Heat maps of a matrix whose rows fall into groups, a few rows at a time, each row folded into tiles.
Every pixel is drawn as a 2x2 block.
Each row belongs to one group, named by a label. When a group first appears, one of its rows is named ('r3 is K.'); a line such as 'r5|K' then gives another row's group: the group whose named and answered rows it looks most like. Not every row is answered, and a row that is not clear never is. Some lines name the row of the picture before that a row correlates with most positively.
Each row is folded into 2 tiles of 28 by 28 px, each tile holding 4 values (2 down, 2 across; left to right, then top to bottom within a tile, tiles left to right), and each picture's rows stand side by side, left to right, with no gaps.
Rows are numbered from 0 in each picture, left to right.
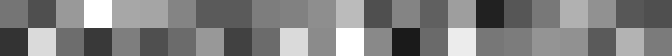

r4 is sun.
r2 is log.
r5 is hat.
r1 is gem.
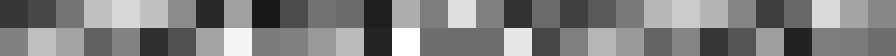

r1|gem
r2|sun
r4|hat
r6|gem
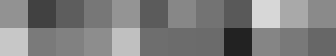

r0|sun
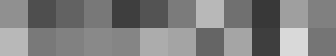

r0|sun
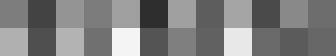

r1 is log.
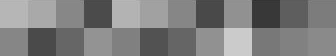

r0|gem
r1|gem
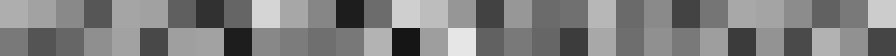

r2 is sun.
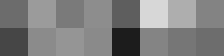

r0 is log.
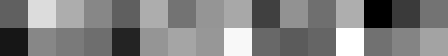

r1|log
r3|sun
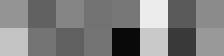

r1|log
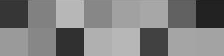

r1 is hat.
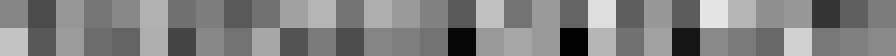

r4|log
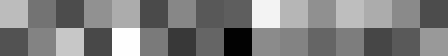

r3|gem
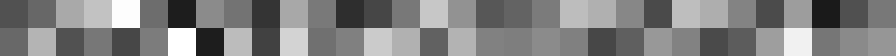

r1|hat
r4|sun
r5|gem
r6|gem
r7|sun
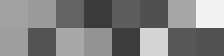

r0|hat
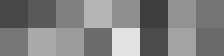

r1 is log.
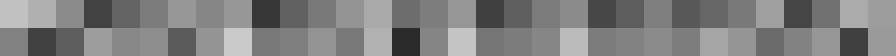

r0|gem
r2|sun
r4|sun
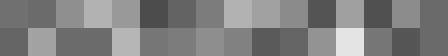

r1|sun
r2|gem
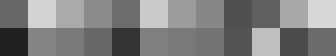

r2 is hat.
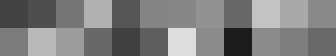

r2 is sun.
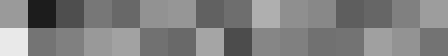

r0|sun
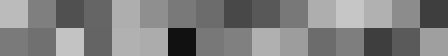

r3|gem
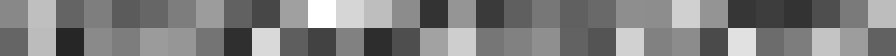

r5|log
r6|hat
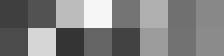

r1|log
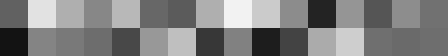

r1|hat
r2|gem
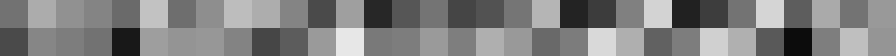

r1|log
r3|sun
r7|log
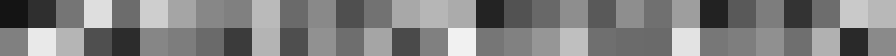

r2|log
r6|sun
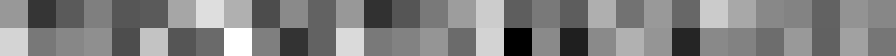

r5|log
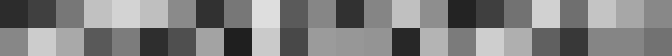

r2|log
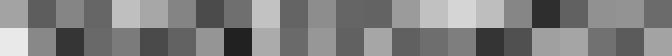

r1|gem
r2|log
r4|gem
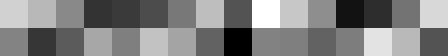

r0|gem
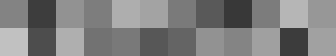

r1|gem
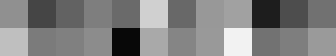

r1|log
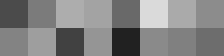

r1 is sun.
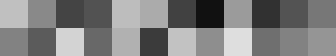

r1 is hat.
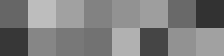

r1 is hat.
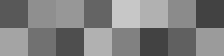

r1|gem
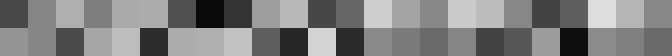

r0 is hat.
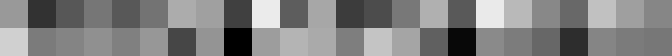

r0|sun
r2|log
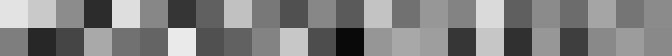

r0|gem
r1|hat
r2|hat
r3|log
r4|log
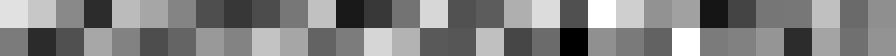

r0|gem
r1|gem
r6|sun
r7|log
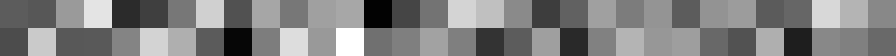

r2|log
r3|sun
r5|log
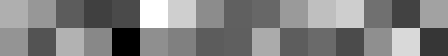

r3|hat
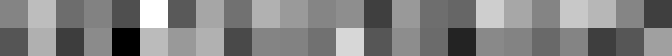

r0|log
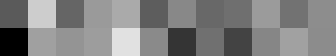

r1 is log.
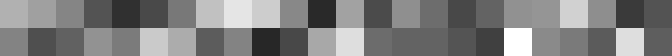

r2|gem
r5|hat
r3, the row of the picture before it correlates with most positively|1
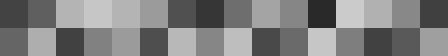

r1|hat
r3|gem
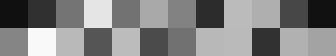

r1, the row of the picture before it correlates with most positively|2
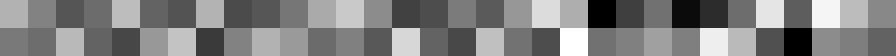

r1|hat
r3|hat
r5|sun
